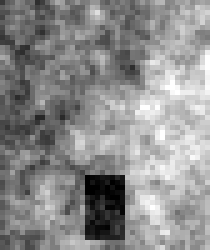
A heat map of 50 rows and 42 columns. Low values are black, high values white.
There is an overall slope up to the right. The bottom middle is the ninth with the lowest average. The field is mottled with small blotches. In the bottom middle lies a patch that is lower than the rest.
